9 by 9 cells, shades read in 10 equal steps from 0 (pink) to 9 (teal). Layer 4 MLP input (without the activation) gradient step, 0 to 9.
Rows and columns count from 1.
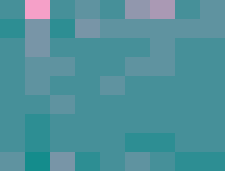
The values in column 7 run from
3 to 8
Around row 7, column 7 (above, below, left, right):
7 8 7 7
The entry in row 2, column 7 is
6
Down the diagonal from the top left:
7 5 7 7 6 7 7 7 8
